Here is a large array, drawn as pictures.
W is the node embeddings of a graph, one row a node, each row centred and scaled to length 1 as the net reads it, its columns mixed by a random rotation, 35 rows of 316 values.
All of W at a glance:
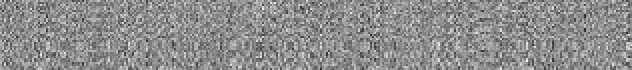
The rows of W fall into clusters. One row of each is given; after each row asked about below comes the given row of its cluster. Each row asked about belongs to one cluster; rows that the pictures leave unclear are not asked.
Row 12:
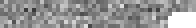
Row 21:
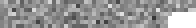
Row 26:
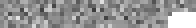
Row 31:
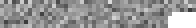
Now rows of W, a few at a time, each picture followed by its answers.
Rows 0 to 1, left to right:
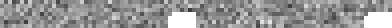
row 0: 31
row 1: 12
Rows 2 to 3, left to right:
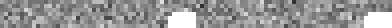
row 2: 26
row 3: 12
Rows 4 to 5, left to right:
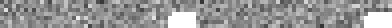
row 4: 12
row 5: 31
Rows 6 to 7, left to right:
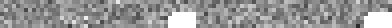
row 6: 12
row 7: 26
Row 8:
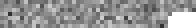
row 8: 26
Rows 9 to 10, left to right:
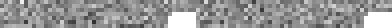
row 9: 31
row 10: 31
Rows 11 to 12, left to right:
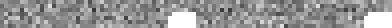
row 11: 26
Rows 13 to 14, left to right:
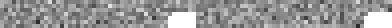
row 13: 21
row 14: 26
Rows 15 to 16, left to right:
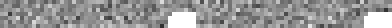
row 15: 26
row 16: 31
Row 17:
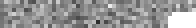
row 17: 21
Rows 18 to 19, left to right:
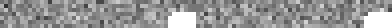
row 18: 12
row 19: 26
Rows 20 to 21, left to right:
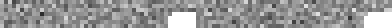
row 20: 31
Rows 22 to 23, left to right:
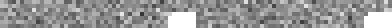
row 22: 21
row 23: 21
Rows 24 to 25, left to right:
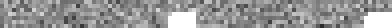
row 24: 21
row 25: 31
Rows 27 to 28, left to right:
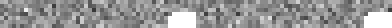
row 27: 26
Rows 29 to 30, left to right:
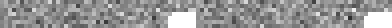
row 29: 21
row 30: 21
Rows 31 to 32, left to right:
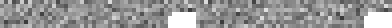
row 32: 31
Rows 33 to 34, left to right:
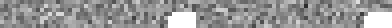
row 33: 26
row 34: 26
